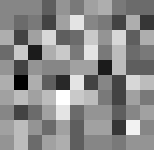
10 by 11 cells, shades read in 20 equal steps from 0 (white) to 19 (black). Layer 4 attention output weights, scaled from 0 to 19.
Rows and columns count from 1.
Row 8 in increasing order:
2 7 7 8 8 9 9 11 11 12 14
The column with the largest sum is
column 9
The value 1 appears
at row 9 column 10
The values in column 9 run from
3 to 15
